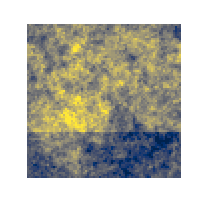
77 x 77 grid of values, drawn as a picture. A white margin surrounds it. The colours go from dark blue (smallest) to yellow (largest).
A horizontal seam about 70% of the way down splits the table, and the top part is higher. The bottom right is the ninth with the lowest average. The middle left is the ninth with the highest average.
